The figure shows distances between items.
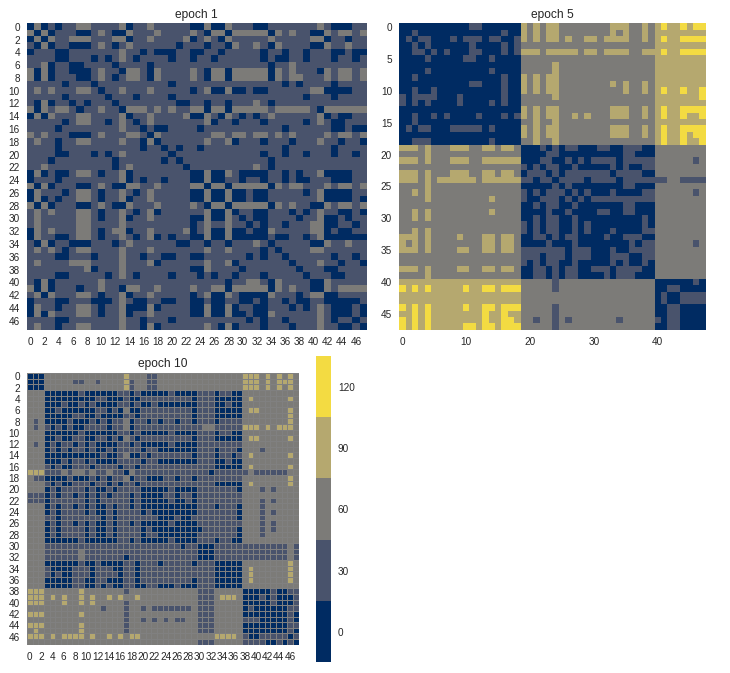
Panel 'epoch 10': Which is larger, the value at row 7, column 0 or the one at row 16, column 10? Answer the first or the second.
the first
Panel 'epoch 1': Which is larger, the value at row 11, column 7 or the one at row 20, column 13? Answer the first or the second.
the second
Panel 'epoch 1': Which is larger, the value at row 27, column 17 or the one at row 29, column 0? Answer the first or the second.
the first
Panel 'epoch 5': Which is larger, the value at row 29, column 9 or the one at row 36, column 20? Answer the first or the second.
the first
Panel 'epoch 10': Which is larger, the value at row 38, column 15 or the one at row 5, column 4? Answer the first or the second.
the first
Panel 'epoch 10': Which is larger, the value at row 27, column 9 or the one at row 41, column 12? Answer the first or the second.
the second
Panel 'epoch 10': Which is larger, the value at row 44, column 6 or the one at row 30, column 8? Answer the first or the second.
the first
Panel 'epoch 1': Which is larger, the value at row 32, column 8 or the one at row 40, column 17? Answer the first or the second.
the first
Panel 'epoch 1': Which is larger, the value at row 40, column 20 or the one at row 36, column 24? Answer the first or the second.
the first
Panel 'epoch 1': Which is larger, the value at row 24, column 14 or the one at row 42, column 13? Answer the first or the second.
the second
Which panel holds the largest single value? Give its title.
epoch 5
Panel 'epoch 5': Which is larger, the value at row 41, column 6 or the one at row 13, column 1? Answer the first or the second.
the first
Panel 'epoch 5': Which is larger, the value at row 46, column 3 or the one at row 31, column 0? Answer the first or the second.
the first
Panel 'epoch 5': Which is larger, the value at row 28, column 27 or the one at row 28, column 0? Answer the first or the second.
the second
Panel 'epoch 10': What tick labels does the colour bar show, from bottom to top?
0, 30, 60, 90, 120
